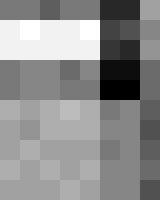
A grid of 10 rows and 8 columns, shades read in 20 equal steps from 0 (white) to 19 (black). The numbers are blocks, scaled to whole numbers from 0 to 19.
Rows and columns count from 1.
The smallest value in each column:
1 0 1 1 0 9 9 7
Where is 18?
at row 4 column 6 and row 4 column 7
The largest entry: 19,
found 2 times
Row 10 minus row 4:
-3 -2 -2 -5 -2 -9 -9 2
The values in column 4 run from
1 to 11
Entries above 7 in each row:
7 3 3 8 8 3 4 3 3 3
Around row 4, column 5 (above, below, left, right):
1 10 11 18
